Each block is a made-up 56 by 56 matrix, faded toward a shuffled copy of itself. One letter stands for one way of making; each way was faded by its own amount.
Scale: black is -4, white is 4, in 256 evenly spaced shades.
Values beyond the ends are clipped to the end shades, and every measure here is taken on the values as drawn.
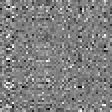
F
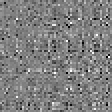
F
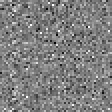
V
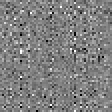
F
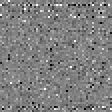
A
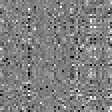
F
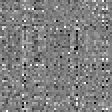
F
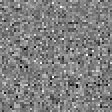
V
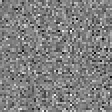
V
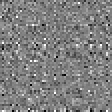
F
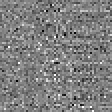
V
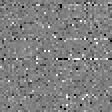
A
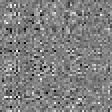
F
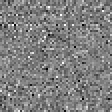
V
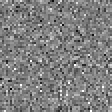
V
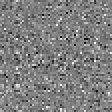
V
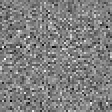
V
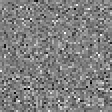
V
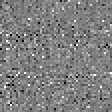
A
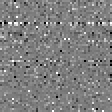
A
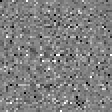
A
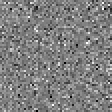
V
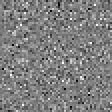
V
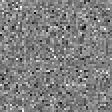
V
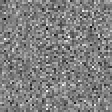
V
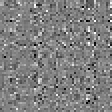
F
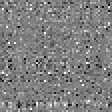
A
